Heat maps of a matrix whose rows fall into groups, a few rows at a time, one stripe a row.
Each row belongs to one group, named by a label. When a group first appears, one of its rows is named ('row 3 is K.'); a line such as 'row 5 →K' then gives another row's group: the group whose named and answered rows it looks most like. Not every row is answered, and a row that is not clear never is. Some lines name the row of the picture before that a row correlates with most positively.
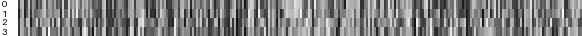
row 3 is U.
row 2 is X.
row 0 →U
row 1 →U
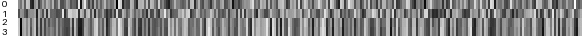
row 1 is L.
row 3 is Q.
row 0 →X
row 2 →Q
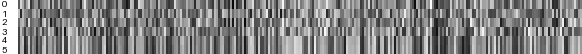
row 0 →X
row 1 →Q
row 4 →U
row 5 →U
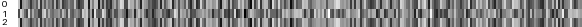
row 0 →Q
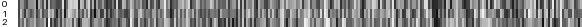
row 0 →L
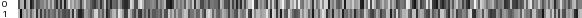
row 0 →X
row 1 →Q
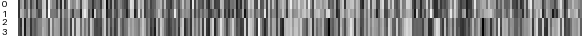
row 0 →U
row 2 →U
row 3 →U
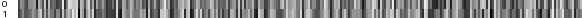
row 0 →L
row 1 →L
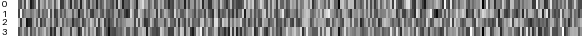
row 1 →X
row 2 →Q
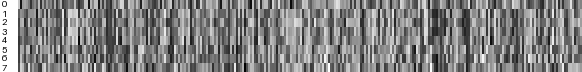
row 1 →L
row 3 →L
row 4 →L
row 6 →X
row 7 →U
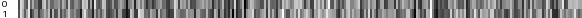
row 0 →U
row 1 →X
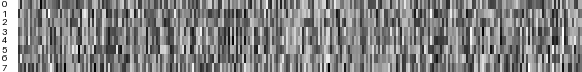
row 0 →Q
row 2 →U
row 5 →L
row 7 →X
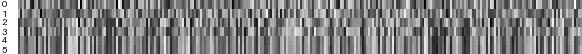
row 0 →X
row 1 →Q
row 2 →L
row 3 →U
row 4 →L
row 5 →L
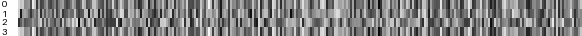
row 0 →Q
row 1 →Q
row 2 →L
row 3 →Q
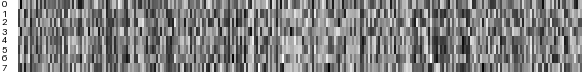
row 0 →Q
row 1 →U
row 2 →X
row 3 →Q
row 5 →U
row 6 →X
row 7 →U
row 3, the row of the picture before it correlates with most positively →1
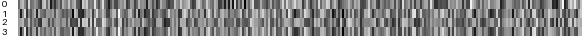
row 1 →Q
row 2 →U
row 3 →Q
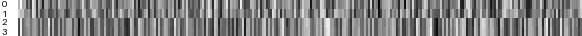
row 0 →Q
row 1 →Q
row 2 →X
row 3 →X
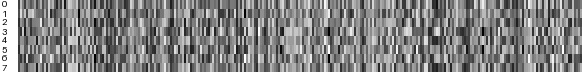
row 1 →L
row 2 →X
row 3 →U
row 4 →L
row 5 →U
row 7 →L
